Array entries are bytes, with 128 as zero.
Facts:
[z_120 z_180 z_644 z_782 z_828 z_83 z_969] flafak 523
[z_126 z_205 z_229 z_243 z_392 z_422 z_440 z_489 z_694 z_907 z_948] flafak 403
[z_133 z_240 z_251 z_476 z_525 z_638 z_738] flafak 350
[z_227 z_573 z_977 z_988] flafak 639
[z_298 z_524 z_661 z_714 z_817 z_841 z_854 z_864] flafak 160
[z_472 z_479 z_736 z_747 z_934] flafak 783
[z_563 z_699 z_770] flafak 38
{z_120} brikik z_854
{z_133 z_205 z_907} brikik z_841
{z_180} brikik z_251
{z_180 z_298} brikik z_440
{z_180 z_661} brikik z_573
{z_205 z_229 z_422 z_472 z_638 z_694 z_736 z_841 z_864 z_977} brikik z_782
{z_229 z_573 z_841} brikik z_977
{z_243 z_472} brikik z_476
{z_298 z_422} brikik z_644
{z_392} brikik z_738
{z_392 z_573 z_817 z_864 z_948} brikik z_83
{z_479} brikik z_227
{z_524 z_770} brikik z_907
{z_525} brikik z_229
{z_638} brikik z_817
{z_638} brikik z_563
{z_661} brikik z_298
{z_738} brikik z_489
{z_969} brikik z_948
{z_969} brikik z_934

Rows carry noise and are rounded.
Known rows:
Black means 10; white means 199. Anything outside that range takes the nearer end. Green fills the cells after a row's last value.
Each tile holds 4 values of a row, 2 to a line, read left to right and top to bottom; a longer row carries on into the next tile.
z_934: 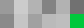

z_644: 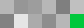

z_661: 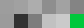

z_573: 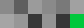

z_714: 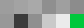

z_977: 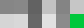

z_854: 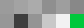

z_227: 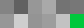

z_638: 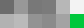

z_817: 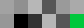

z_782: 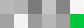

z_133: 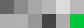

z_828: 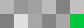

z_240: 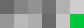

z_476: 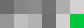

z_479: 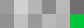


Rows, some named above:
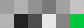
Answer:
z_864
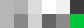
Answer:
z_907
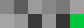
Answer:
z_573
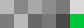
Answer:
z_83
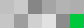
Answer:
z_694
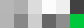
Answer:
z_907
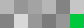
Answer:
z_180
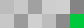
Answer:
z_205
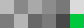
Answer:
z_83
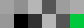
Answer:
z_817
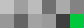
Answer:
z_392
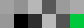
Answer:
z_817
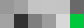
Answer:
z_524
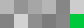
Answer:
z_969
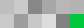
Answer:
z_229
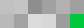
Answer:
z_422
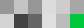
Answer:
z_841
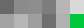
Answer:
z_525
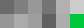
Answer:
z_738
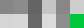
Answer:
z_977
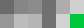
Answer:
z_476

